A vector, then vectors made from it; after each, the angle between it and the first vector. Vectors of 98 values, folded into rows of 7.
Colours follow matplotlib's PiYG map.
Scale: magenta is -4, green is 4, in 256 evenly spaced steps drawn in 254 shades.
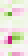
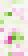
nearly parallel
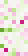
orthogonal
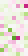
orthogonal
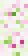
partly opposed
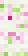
partly opposed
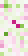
orthogonal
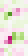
nearly parallel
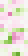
nearly opposite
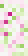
partly opposed
